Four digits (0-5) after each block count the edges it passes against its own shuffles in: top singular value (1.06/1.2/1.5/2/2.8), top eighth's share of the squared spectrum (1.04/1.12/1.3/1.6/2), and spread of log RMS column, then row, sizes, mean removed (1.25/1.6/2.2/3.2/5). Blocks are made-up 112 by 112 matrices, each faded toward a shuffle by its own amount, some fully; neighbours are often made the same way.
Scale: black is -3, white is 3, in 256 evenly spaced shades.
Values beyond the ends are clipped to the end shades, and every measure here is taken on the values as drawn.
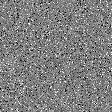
1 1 0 0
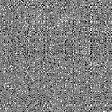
5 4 3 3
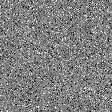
2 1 0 0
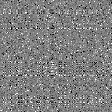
5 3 2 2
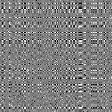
5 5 4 4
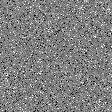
0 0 0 0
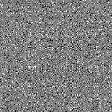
4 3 2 2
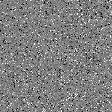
3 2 1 0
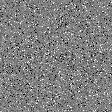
2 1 0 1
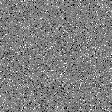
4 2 1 1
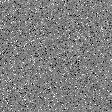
0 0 0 0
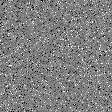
0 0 0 0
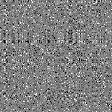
4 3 2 2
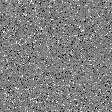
2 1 0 0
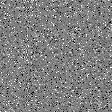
3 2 1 0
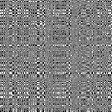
5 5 4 4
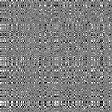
5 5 4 4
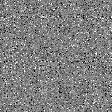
3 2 1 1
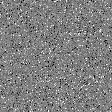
0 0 0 0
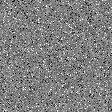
0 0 0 0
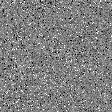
0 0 1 0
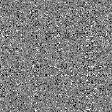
1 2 3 3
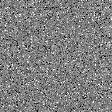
0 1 1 1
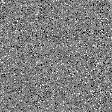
1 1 2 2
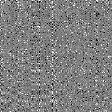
4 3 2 2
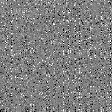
4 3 3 1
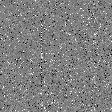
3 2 1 0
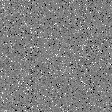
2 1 1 0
